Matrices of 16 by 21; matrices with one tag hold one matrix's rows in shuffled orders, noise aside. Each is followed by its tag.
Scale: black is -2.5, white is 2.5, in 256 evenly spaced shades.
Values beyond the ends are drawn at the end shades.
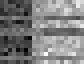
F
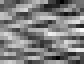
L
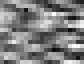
L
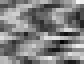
L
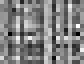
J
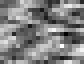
L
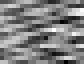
L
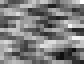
L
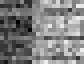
F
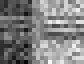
F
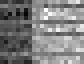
F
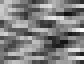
L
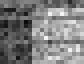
F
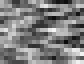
L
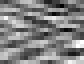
L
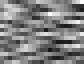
L
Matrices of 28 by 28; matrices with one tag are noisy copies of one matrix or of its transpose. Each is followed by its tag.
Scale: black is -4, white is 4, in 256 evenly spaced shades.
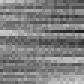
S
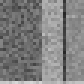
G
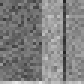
G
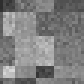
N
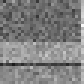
G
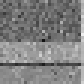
G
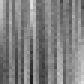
S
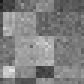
N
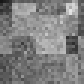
N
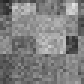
N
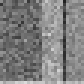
G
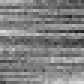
S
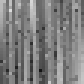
S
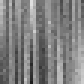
S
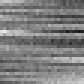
S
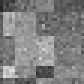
N
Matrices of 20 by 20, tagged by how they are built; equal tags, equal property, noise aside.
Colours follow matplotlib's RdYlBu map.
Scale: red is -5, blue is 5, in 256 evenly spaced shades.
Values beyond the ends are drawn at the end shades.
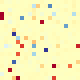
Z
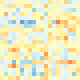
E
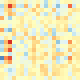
E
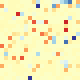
Z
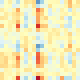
E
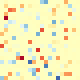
Z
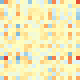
E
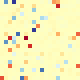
Z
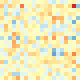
E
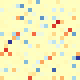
Z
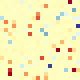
Z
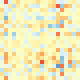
E
